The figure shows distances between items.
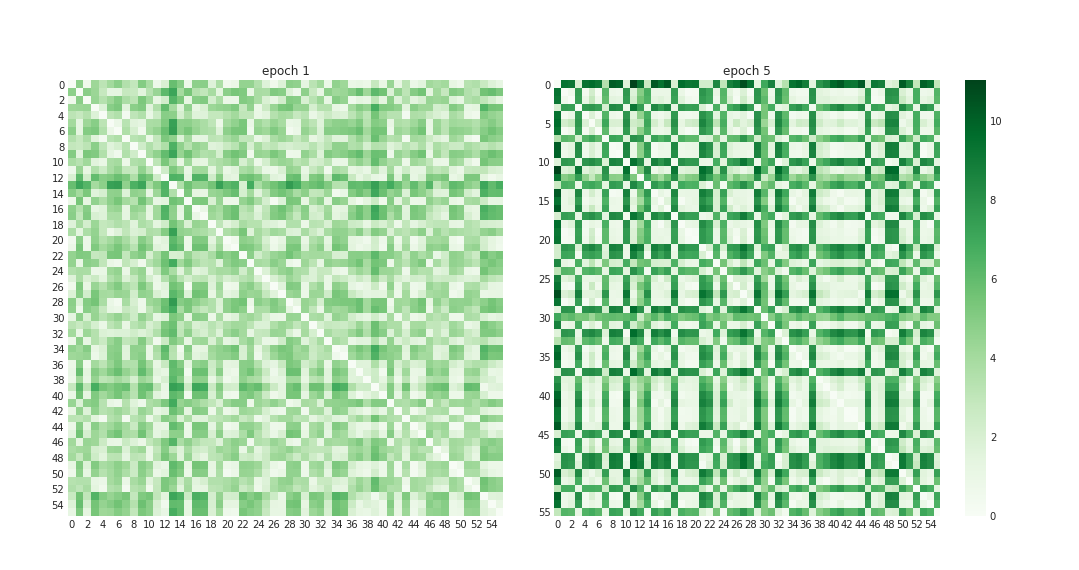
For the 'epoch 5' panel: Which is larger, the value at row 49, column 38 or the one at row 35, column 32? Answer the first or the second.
the second
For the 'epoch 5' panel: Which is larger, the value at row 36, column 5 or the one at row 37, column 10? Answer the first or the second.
the first
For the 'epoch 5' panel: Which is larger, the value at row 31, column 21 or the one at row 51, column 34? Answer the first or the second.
the first
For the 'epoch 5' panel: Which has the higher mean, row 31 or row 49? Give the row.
49
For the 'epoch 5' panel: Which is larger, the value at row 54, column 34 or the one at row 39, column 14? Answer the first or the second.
the second
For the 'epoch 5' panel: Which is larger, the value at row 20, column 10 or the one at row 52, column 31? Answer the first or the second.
the first
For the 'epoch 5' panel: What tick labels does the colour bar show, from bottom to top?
0, 2, 4, 6, 8, 10
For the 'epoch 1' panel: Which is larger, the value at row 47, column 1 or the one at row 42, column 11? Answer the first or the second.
the first
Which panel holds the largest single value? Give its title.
epoch 5
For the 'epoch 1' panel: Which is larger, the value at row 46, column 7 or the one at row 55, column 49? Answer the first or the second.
the first
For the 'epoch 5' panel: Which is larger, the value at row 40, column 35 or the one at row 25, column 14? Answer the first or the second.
the second
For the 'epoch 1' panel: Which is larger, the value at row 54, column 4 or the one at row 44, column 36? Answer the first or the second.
the first
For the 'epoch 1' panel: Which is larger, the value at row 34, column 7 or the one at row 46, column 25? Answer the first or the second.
the second
